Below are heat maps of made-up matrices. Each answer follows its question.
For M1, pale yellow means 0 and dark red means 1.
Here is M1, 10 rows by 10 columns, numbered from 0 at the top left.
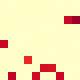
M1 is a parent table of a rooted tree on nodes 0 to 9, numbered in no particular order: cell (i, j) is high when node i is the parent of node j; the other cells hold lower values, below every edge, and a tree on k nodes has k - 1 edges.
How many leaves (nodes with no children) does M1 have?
5
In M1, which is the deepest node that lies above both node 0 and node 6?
8
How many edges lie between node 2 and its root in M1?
0
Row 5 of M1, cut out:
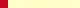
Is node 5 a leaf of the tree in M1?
no
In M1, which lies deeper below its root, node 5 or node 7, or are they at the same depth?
the same depth
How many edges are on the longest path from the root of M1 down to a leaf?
3
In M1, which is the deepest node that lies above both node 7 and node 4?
9
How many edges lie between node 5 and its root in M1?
2
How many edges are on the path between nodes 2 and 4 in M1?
2
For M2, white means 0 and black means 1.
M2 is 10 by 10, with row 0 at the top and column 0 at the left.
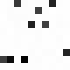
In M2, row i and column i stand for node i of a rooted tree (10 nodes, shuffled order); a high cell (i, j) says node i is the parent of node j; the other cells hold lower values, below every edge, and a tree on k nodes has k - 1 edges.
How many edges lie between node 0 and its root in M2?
1
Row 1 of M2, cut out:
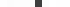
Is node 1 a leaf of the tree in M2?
no
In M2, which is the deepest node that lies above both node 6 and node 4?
3
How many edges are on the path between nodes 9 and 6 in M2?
5
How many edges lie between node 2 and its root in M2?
2
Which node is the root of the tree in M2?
8
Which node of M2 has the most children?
8
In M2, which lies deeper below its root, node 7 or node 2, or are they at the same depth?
the same depth
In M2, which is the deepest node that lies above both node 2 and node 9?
0
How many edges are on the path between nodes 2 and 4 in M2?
4
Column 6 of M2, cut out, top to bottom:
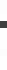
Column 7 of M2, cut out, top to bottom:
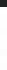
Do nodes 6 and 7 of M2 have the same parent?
no
